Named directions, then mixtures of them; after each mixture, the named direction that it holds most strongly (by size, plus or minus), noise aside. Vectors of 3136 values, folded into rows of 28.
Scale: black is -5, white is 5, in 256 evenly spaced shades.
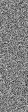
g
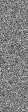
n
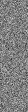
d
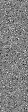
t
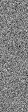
d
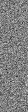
g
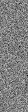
g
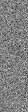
n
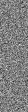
g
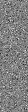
t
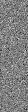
t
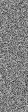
g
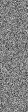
d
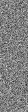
g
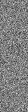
n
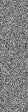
d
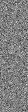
n
